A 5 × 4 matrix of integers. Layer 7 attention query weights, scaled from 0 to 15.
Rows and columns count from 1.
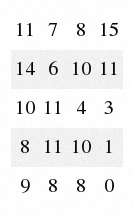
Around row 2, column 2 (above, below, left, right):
7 11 14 10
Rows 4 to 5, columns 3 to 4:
10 1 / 8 0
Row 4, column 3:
10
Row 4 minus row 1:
-3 4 2 -14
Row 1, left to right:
11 7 8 15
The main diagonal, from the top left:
11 6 4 1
